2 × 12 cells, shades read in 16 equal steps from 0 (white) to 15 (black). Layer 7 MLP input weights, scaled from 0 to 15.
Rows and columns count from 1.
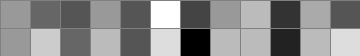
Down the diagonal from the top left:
6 3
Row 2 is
6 3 9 4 10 2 15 4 4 13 4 2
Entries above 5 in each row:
9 5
